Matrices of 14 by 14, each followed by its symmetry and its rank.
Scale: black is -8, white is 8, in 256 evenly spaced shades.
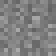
neither, rank three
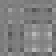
symmetric, rank one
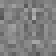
neither, rank three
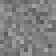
antisymmetric, full rank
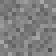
symmetric, full rank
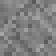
antisymmetric, full rank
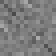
symmetric, full rank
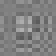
symmetric, rank one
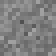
symmetric, full rank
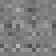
neither, rank three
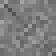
symmetric, full rank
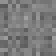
neither, rank three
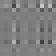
neither, rank one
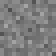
symmetric, full rank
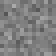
antisymmetric, full rank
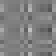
neither, rank one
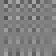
neither, rank one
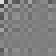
symmetric, rank one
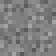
antisymmetric, full rank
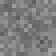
symmetric, full rank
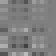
neither, rank one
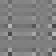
neither, rank one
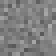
antisymmetric, full rank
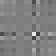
symmetric, rank one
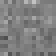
neither, rank three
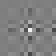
symmetric, rank one
